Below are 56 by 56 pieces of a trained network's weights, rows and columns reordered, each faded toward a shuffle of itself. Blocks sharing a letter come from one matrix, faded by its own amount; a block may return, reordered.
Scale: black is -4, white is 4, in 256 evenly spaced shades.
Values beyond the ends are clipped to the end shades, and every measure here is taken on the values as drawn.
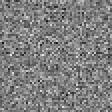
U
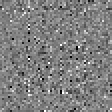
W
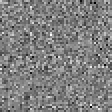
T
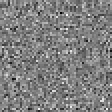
T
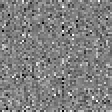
W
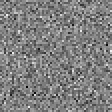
U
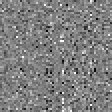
W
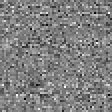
T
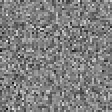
U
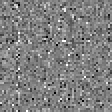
W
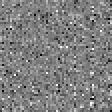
W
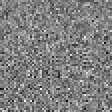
T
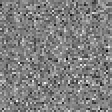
T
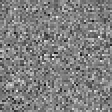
U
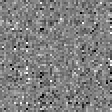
W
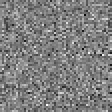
T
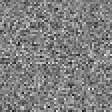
U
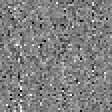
W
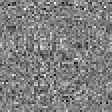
T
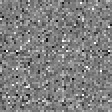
W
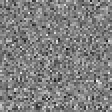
U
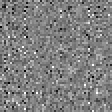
W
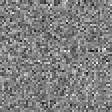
U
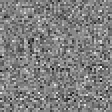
T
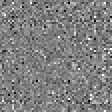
W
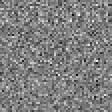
U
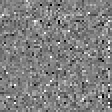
W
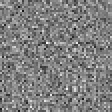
T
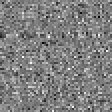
T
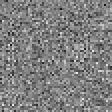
T
